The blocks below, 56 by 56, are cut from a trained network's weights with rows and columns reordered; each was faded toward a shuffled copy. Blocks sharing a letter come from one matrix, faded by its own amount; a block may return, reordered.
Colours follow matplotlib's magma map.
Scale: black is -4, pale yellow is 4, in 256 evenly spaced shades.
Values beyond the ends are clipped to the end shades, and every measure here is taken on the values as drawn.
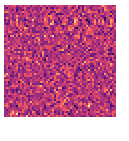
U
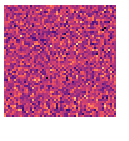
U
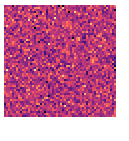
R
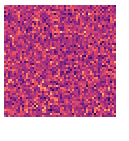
U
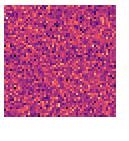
R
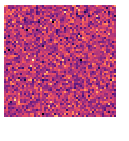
R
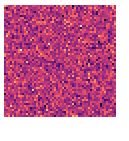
R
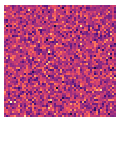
U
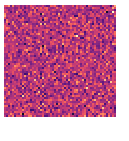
U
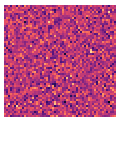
U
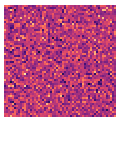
U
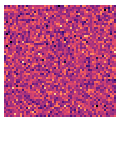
R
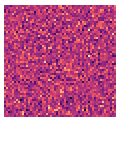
U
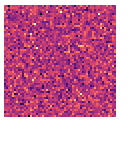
R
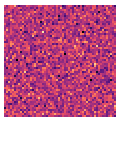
R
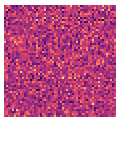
U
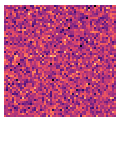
R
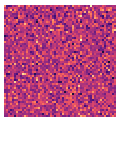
U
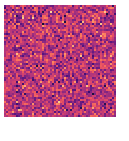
U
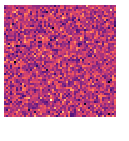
R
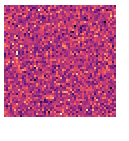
R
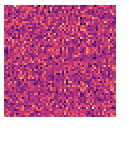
U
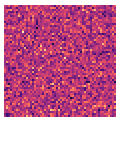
U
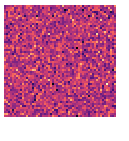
R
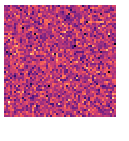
R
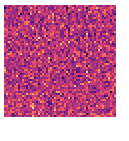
U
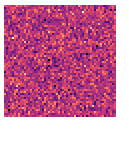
R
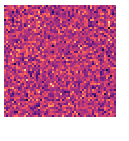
U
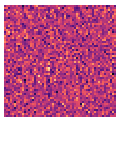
U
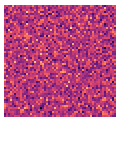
U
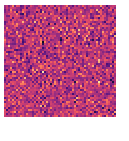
U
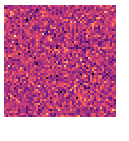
R
